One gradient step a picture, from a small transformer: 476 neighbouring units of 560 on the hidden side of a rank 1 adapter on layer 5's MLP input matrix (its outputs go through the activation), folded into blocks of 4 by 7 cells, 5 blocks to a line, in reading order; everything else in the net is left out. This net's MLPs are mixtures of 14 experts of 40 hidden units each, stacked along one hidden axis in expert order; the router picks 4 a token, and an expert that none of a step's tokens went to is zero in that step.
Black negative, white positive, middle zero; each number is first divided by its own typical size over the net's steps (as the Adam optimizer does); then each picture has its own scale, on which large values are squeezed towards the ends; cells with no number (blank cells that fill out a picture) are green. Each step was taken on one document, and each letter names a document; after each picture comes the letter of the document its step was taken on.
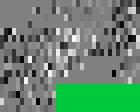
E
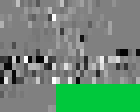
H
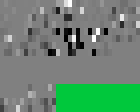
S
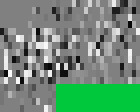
E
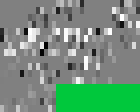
S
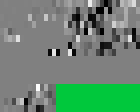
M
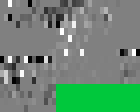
H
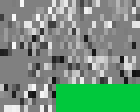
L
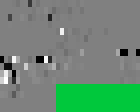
H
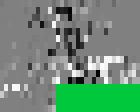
L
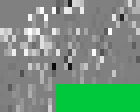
S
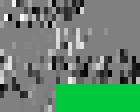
L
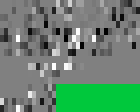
S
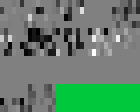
S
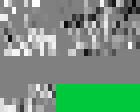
M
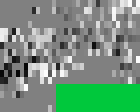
E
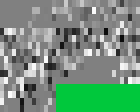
E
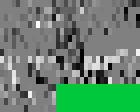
L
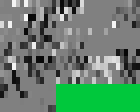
L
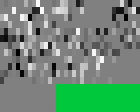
S
